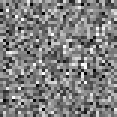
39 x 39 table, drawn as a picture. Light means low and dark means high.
No regular stripes run through it. The values follow a bell shape. On average the colour sits 50% of the way up the scale. Fine speckle covers the field. Neither half mirrors the other. No single row or column stands out from its neighbours.
